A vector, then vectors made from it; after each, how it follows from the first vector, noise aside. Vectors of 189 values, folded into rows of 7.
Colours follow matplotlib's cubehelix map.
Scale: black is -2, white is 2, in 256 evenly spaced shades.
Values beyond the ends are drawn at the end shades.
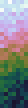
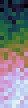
negated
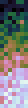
negated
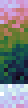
wrapped around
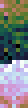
wrapped around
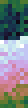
wrapped around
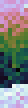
wrapped around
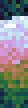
wrapped around
